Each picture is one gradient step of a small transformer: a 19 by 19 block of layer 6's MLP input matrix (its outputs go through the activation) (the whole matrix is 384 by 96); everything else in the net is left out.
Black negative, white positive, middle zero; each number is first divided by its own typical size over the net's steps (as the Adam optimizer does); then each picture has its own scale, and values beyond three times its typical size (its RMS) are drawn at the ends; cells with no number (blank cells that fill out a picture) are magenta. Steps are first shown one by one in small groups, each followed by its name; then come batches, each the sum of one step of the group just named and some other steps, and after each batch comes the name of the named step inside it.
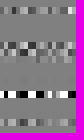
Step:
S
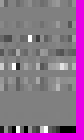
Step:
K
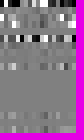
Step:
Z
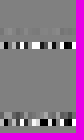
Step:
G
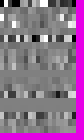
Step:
Z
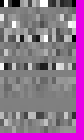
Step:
Z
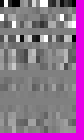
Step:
Z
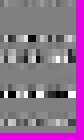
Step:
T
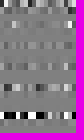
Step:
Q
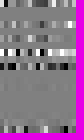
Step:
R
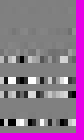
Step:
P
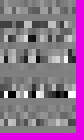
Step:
T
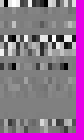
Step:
R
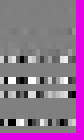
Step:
P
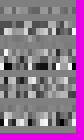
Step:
P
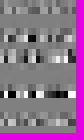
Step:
T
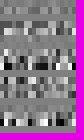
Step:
P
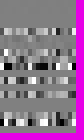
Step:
P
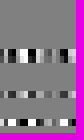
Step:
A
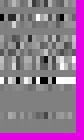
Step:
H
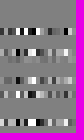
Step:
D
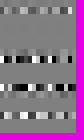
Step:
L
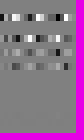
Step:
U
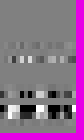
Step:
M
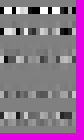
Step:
A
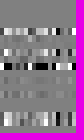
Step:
A
